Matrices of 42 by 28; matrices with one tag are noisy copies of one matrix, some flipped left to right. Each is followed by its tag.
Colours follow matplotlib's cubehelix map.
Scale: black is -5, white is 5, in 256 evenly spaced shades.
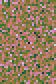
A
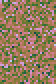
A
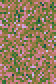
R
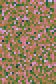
A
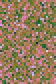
R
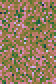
R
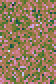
R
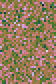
R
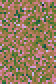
R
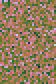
A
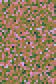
A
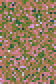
R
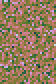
A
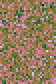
R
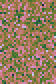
R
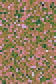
R
